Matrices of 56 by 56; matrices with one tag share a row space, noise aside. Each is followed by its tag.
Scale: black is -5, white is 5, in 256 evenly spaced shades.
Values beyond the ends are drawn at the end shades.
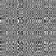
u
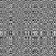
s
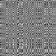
u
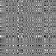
u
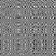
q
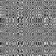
u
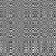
s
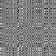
u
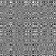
s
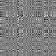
u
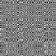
u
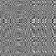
q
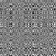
s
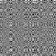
s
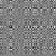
s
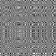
q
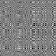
q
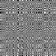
u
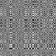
s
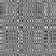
u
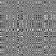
u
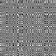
u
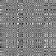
u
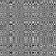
s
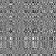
s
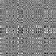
u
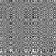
s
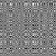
s
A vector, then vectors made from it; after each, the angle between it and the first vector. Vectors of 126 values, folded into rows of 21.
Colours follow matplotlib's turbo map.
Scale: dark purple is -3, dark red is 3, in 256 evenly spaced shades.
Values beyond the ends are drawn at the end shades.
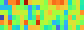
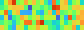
partly aligned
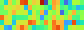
orthogonal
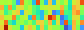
orthogonal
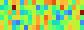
partly aligned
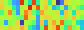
partly opposed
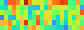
nearly parallel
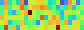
partly opposed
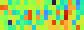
partly opposed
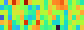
nearly parallel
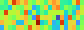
partly aligned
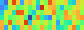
partly aligned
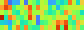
nearly opposite
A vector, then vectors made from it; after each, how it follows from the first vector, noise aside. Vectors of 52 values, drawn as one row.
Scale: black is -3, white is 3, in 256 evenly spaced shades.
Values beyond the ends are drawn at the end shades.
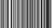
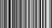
negated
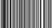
reversed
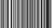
copied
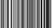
copied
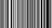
copied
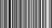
negated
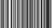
copied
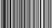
reversed
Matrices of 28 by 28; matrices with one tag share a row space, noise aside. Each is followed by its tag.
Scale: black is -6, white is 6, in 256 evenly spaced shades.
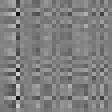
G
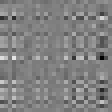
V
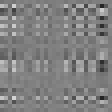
V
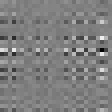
V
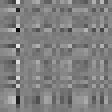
G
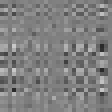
V
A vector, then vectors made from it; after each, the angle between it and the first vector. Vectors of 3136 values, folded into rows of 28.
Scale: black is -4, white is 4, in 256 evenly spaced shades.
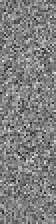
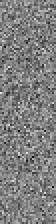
nearly opposite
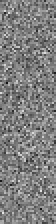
nearly opposite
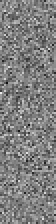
nearly opposite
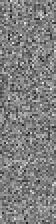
orthogonal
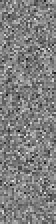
nearly opposite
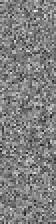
partly aligned
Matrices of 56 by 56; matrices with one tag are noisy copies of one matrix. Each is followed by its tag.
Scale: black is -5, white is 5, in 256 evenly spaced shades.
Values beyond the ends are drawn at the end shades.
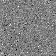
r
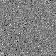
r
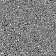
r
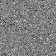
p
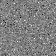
p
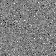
p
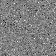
p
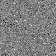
p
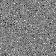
p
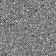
p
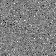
p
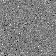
r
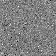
r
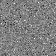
p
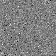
r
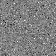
p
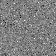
p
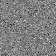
p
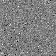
r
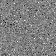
p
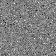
p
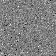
r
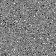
p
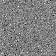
r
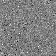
r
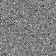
p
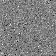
r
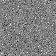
r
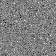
p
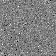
r
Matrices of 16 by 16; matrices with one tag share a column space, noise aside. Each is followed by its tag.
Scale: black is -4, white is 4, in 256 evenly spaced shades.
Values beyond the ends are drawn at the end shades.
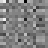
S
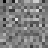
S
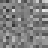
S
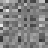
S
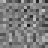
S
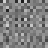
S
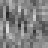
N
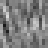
N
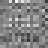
S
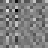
S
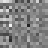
S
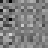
S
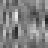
N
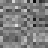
S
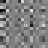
S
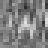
N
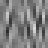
N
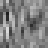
N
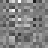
S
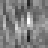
N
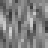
N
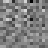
S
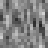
N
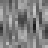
N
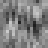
N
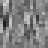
N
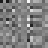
S
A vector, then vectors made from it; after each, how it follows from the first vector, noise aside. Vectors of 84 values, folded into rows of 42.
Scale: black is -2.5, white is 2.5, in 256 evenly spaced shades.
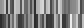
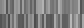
shrunk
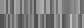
shrunk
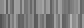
shrunk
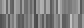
shrunk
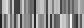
sign-scrambled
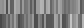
shrunk
